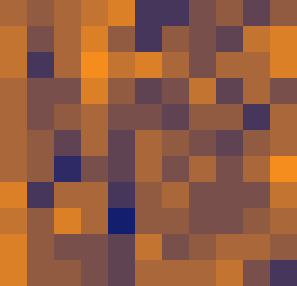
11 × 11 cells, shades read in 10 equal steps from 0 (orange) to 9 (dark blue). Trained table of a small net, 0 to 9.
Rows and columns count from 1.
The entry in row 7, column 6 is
3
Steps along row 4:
up same down up up down down up down up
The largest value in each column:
3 7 8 5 9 7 7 5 6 7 7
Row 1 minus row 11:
2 0 -1 -3 -5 4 4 2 2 1 -3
